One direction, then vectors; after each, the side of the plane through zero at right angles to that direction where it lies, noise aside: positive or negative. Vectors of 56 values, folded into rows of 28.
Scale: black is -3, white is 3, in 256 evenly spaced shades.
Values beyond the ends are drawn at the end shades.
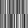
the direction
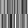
positive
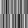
negative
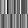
positive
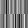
negative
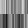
negative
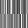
positive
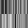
negative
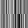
negative
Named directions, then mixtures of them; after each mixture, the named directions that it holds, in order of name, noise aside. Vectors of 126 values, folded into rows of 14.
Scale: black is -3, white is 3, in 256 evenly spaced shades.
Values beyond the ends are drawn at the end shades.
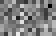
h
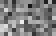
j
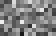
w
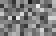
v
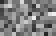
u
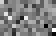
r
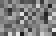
h, r, v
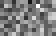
u, v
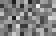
v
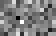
h, w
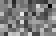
h, j, v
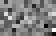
r, u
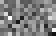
r, v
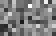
j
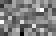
v, w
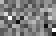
r, v
